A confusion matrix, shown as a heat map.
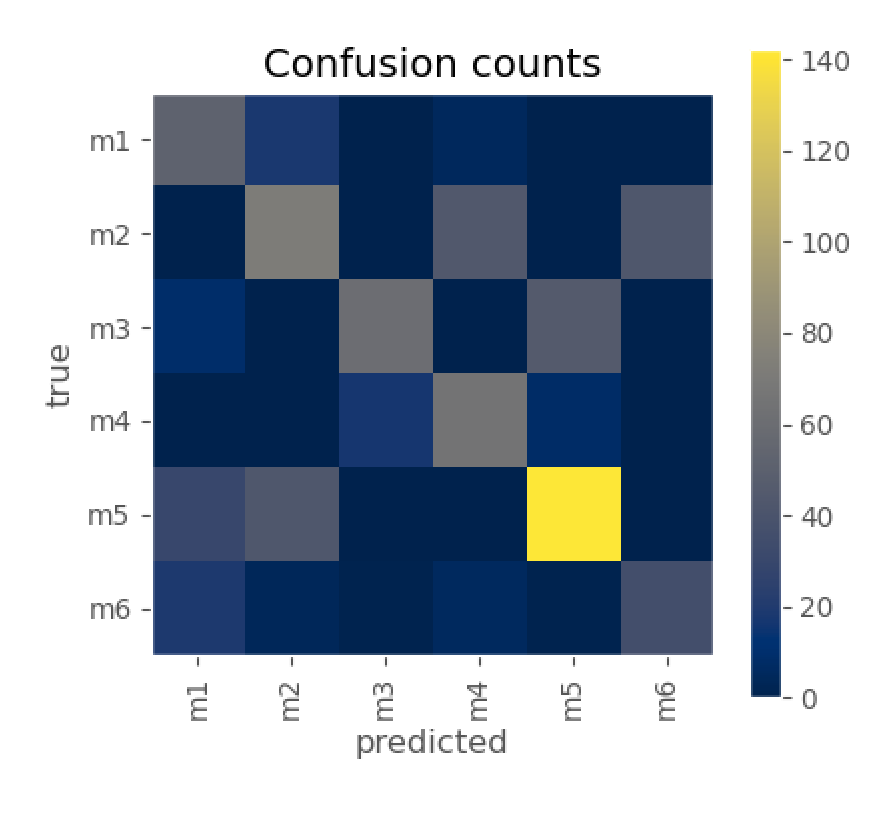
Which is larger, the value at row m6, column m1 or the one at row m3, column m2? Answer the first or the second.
the first
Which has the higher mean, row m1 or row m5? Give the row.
m5
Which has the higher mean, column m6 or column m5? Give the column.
m5
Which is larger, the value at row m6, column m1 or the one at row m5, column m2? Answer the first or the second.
the second
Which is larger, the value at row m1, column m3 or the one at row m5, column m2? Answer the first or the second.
the second
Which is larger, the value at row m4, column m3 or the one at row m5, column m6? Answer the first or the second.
the first
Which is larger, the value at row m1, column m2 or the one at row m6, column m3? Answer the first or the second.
the first
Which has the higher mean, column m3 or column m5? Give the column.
m5
